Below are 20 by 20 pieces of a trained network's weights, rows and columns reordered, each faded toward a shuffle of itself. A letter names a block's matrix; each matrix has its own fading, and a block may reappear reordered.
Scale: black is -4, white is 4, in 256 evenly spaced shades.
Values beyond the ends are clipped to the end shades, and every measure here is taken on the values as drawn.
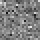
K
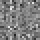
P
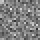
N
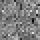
K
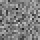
N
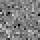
K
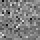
K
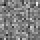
P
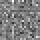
K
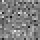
K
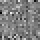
P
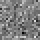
K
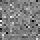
K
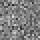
N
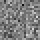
N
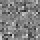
P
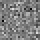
N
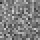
N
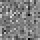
P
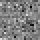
K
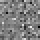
K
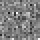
P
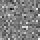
K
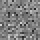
K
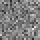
N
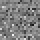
K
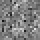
P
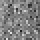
P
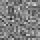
N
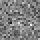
N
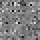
P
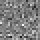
K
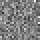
N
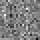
P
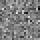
P
